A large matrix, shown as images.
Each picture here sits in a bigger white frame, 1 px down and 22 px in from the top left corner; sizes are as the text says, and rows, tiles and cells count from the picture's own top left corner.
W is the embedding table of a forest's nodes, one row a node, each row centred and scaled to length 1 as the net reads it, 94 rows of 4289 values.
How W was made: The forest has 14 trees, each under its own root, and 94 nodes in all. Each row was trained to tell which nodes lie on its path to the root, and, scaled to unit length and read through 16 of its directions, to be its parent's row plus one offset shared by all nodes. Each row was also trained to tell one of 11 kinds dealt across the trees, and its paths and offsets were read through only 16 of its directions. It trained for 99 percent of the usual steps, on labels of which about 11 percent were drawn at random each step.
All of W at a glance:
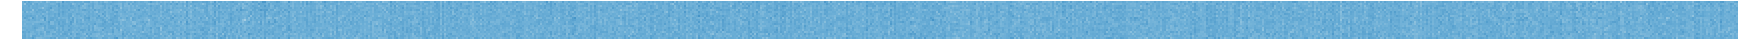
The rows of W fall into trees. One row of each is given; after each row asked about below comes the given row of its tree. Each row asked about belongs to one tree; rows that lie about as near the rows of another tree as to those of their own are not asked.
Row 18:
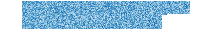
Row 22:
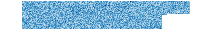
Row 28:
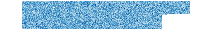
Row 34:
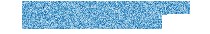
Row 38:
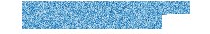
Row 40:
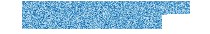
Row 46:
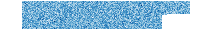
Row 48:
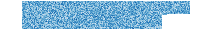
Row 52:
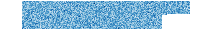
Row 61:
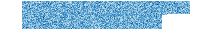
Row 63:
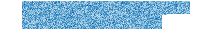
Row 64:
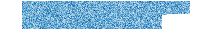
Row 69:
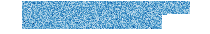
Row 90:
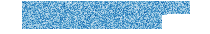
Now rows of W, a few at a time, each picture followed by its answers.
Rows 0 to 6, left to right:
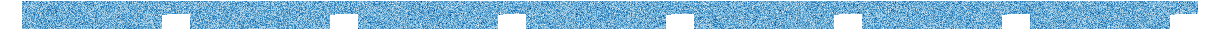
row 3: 61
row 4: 61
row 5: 38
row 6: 34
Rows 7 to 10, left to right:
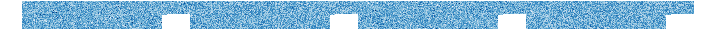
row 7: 63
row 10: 18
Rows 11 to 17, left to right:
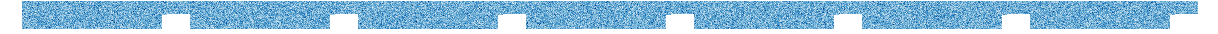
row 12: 90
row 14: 61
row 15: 46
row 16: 61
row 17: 46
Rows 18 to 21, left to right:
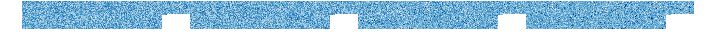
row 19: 69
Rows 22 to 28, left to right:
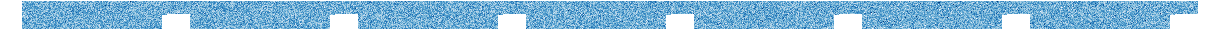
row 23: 40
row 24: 69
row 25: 64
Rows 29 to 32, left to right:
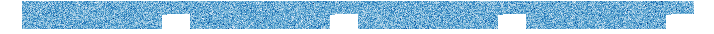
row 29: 18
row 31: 18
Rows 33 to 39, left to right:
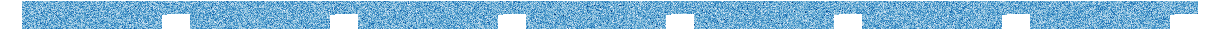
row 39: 63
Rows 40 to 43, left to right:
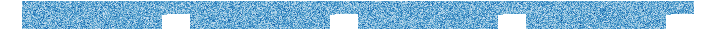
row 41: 48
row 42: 69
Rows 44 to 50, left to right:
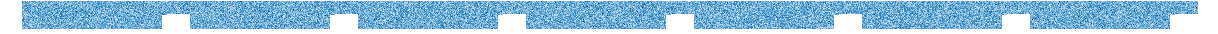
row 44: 22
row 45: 64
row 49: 63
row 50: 46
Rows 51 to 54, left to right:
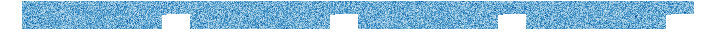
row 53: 28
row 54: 46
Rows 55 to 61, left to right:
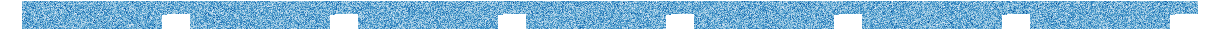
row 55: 46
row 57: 22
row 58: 52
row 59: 63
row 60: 38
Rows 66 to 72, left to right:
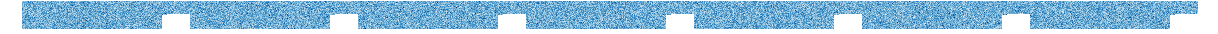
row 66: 28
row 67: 61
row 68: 46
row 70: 28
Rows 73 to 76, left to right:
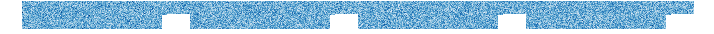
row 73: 22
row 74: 46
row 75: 69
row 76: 18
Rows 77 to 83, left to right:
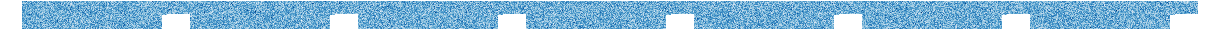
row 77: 34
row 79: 40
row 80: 52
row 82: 34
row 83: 61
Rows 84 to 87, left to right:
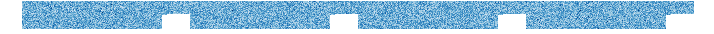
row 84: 52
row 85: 34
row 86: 18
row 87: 64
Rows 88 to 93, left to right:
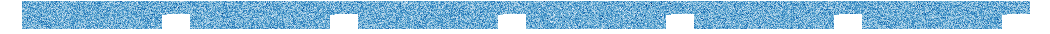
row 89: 28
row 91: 61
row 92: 38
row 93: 90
